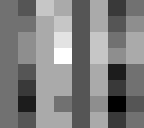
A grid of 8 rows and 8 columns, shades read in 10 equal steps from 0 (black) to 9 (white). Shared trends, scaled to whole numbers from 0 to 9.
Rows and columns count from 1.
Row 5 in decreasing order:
6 6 6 4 4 3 3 1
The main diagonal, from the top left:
4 4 6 9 3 6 0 4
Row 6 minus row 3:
0 -3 0 -2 0 -1 -2 -2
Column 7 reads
2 3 4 5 1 2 0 2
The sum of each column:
32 26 49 52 24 49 19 36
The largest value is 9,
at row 4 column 4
